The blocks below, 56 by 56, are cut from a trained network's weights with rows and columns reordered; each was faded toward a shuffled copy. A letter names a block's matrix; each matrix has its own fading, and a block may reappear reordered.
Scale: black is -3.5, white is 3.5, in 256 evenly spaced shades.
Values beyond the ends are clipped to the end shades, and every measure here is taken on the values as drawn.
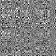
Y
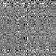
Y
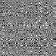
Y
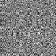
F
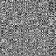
F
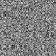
F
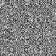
F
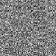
F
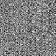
F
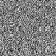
F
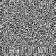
F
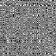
Y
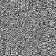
F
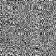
F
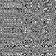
Y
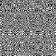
Y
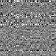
Y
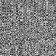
F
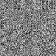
F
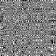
Y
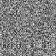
F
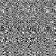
Y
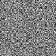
F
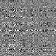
Y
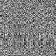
F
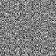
F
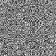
F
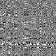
Y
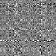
Y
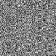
F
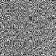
F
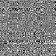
Y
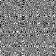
Y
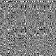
Y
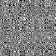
Y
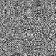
F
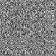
F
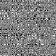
Y
